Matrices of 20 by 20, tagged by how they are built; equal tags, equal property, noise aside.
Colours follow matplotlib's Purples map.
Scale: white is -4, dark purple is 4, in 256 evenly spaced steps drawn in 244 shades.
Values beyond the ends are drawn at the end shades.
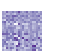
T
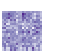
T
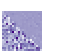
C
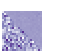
C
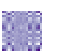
T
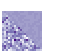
C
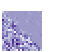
C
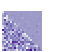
C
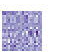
T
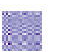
T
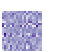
T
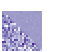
C
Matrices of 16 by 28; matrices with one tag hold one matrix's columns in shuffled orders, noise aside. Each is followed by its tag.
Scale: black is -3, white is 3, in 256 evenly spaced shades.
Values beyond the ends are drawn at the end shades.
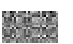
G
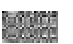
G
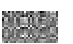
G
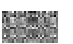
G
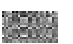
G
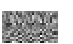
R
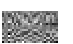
R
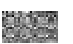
G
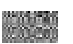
G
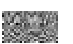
R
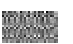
G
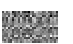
G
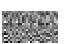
R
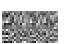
R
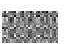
G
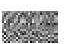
R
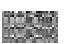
G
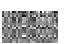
G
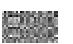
G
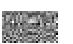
R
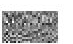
R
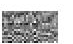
R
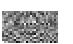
R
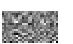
R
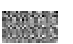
G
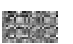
G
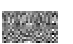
R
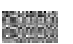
G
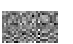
R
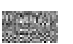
R
